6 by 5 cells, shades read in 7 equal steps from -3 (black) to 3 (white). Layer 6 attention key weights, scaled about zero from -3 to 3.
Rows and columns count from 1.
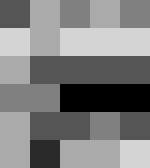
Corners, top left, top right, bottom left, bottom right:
-1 0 1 2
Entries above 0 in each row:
2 5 1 0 1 4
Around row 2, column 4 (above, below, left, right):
1 -1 2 2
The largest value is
2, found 5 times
